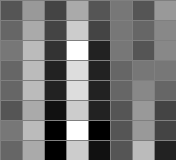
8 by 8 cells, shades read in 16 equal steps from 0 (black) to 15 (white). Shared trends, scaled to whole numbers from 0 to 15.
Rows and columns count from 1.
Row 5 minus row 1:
1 2 -2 3 -3 -1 3 -3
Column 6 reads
7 7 7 6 6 5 5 5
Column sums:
48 83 16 102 18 48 60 48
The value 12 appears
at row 2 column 4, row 6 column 4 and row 8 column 4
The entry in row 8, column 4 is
12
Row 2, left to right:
6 10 4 12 4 7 6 8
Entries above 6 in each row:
4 4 5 4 3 3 4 3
